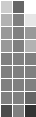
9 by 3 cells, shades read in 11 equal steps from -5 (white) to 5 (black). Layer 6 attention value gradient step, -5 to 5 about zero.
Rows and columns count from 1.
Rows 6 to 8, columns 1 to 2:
0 0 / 0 0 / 0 0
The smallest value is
-5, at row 1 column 3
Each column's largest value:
2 1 3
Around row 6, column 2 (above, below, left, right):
0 0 0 0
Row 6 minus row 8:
0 0 -1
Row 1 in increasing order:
-5 -3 1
